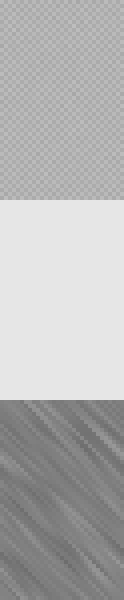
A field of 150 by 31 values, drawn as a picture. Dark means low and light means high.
The table splits into 3 rows of 1 panel. Panel 1,1: high, checkered, faint in contrast. Panel 2,1: very high, flat. Panel 3,1: middling, slanting down to the right, faint in contrast.
